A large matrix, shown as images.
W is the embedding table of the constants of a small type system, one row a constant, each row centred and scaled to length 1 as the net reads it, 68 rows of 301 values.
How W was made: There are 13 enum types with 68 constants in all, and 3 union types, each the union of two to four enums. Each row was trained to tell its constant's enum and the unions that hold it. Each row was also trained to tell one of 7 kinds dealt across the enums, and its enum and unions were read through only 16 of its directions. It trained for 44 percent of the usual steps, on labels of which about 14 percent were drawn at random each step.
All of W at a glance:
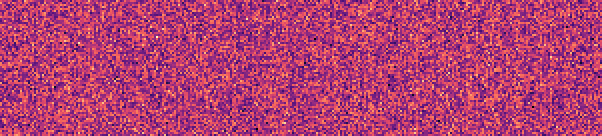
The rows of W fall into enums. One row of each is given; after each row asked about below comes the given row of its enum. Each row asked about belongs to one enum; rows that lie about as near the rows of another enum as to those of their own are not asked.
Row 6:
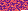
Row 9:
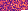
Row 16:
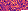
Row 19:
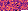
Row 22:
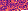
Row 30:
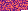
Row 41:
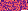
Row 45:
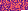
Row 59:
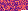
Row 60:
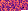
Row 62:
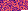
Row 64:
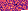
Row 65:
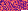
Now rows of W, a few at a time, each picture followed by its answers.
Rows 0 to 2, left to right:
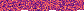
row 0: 64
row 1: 41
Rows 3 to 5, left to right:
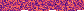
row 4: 16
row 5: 65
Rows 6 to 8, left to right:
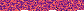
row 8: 64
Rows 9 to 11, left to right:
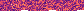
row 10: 59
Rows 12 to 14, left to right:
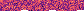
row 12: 6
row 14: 60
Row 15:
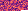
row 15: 59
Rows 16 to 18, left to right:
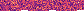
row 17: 22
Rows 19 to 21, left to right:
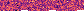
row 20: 62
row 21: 64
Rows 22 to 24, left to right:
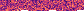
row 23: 64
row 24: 19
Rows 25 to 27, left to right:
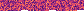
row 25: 41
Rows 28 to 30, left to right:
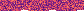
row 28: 6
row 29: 65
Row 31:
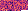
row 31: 41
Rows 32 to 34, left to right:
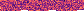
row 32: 6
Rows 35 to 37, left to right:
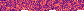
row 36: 65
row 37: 62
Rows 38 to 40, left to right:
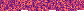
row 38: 62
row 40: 62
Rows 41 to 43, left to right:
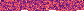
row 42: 59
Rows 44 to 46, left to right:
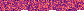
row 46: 19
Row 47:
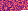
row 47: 9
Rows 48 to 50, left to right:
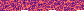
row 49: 22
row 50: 59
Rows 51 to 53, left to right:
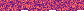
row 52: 22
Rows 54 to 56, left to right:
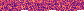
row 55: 16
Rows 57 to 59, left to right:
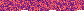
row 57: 9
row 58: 62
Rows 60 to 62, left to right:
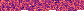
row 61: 22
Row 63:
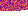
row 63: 41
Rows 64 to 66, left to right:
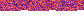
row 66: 22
